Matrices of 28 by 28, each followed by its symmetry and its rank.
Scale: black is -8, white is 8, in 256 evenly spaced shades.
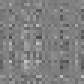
neither, rank three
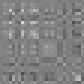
symmetric, rank three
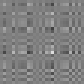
symmetric, rank one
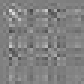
symmetric, rank three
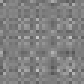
symmetric, rank two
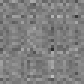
neither, rank three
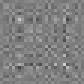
symmetric, rank three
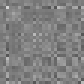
symmetric, rank three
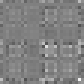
symmetric, rank two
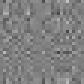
neither, rank three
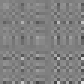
symmetric, rank two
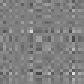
symmetric, rank two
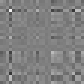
symmetric, rank two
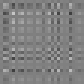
symmetric, rank one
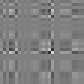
symmetric, rank one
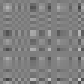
symmetric, rank one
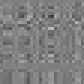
neither, rank three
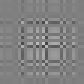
symmetric, rank one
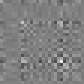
symmetric, rank three
